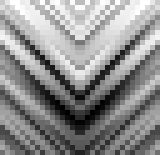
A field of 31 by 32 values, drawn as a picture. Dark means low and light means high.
Mirror symmetry: left to right. Slope: up to the top. Ninth with the lowest average: bottom middle.
